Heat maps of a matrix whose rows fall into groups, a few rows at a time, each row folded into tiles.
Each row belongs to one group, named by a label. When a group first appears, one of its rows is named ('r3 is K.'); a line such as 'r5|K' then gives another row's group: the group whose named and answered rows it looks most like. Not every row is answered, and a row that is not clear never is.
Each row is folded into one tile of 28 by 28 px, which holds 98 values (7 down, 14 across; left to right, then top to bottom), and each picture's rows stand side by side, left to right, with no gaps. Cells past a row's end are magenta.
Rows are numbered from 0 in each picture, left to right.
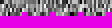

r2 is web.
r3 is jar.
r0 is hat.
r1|jar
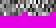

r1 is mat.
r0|jar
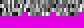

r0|jar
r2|web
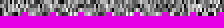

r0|jar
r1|web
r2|hat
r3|web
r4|hat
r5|mat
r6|web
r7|jar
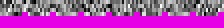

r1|hat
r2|mat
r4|jar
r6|mat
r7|hat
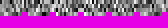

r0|jar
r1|web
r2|hat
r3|mat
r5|web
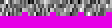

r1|hat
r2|web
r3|web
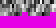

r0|web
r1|web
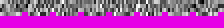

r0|mat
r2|hat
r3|jar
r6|mat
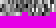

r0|mat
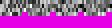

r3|hat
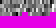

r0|jar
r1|web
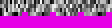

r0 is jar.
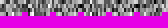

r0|mat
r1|jar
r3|hat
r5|web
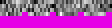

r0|hat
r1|mat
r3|mat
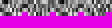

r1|hat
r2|hat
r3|mat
